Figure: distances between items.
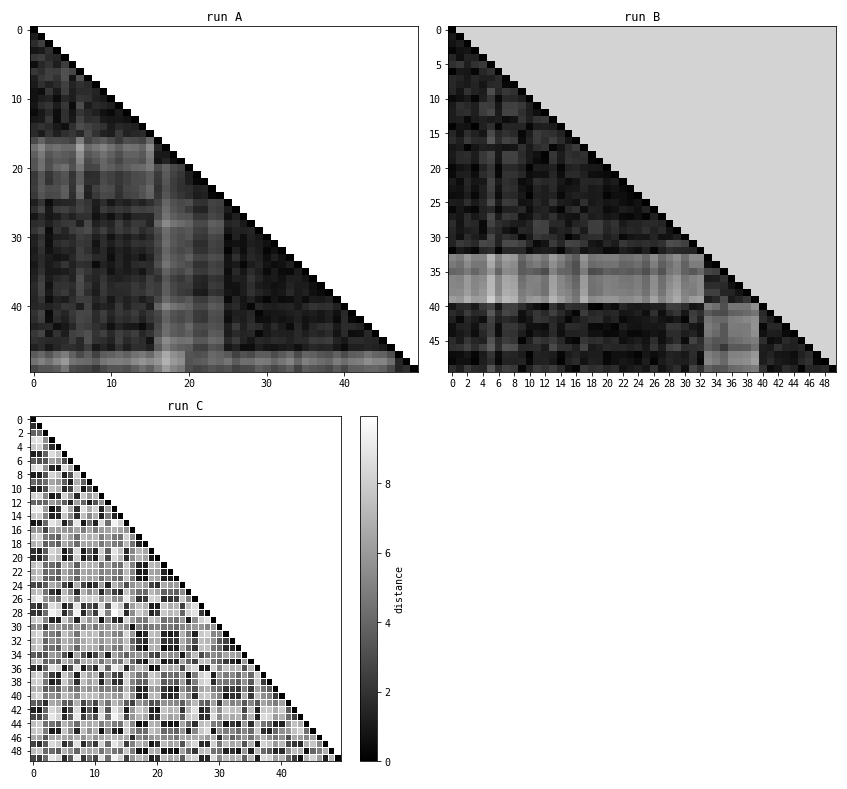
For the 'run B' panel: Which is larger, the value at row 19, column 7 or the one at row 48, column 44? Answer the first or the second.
the first
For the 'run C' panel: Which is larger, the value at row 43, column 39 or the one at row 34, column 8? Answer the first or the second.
the first
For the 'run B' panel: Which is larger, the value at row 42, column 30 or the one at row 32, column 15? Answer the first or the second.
the second
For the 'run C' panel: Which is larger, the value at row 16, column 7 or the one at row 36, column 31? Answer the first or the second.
the second
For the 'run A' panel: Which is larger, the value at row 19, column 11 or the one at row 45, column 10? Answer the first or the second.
the first
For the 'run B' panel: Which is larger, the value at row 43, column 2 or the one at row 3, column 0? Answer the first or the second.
the first
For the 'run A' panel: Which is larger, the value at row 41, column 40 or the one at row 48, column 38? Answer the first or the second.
the second
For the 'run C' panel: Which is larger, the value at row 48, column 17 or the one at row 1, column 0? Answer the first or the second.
the second
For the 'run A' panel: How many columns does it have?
50
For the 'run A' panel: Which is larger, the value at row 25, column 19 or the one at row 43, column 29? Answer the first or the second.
the first
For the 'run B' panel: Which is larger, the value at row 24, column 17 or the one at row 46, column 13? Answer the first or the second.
the second
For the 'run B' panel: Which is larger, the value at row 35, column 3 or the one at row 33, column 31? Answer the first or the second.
the second
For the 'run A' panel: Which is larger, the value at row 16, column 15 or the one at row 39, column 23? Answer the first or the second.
the first
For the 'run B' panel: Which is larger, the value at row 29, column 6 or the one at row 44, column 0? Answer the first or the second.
the first
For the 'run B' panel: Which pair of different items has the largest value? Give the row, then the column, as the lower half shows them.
39, 5
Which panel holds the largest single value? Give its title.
run C
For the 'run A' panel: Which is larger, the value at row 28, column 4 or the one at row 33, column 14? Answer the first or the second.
the first
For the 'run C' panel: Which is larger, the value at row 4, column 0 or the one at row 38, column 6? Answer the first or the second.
the first
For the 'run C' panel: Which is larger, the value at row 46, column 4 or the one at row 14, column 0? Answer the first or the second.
the second
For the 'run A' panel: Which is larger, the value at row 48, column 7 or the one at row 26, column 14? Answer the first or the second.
the first
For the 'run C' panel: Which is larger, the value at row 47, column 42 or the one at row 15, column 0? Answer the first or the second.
the first
